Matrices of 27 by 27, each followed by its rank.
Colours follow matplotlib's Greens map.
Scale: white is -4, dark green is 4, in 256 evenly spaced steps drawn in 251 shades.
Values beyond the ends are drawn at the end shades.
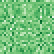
five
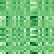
two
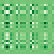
one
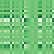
one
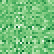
five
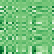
two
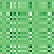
one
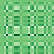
one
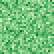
full rank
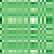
one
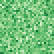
full rank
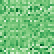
five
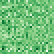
five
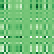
one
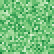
full rank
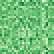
five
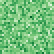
full rank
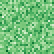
full rank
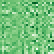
five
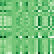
two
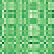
two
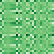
two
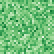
full rank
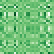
two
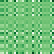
one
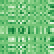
two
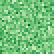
full rank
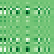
one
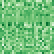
five
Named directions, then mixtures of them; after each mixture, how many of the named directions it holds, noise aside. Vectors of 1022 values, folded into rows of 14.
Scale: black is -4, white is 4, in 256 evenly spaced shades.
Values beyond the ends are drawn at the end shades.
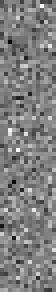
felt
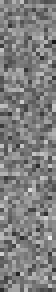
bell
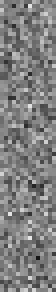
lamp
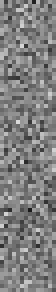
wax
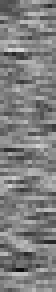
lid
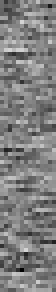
two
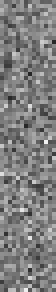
two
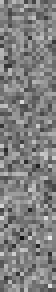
two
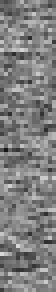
two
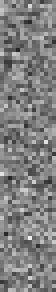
three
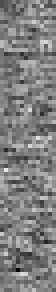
three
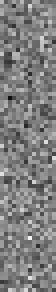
two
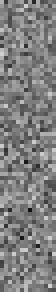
two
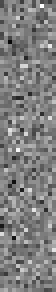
one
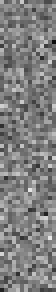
one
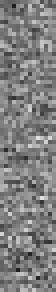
three
